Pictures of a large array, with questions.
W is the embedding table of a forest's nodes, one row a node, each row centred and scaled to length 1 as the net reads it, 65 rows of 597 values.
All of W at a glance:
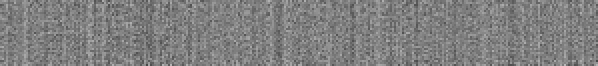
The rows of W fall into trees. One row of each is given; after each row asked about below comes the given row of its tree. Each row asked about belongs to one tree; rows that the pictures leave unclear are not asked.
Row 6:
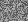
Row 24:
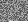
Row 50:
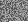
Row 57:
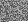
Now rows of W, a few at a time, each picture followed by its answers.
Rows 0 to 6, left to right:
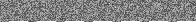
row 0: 57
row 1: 57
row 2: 57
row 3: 24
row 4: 6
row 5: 6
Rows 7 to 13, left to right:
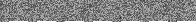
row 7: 50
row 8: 50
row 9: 57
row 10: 50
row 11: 57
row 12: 6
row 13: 50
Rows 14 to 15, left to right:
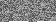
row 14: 50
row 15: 6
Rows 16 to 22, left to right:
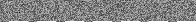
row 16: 24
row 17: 57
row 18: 24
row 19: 57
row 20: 50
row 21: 57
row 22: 24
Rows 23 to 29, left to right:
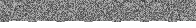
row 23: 6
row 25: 57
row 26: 57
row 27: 6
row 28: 6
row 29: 50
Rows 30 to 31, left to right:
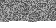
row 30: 6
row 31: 57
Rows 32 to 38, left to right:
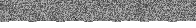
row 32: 50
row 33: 57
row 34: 24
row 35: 24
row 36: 6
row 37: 50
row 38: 6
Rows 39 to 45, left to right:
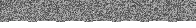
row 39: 50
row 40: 24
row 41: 24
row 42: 57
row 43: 6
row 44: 6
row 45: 50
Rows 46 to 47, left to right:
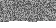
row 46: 24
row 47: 50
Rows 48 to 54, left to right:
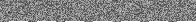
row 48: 6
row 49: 24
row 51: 57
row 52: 6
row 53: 24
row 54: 57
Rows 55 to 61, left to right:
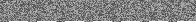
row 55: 24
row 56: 50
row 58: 57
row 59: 50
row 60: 6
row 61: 6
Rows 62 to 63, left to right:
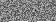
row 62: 57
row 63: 6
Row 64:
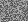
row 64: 57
